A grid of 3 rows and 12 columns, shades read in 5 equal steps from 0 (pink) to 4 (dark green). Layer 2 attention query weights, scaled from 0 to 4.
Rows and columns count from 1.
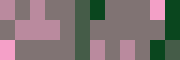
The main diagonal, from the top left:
1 1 2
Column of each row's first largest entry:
7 12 11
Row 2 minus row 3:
2 -1 -1 -1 0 0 1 0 1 0 -2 1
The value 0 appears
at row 1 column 11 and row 3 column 1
